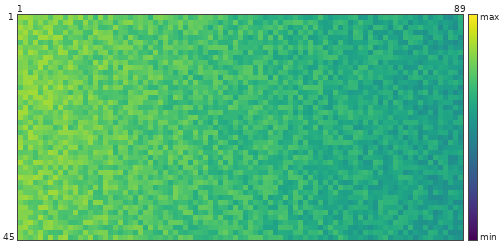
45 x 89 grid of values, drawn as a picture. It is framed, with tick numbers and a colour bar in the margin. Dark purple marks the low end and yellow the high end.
Average level on the scale: 70%. Slope: up to the left. Grain: fine. Odd rows or columns: none. Stripes: none.
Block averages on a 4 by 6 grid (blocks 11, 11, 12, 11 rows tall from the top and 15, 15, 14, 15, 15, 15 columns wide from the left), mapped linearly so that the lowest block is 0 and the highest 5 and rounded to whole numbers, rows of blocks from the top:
543210
543210
543210
543210
